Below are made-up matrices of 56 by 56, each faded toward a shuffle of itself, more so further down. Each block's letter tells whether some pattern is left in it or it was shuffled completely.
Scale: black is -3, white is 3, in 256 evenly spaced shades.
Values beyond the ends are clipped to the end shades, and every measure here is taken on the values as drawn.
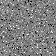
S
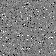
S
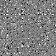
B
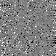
B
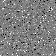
S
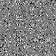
B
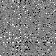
B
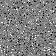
S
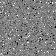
S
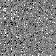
B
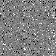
B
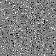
B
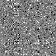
B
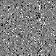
B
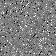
S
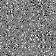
B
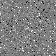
S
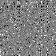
B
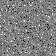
S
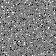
S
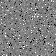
S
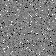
S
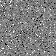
S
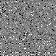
B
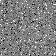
S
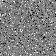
S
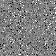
B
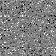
B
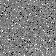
S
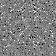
B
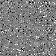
B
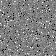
S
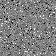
S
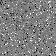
S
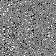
B
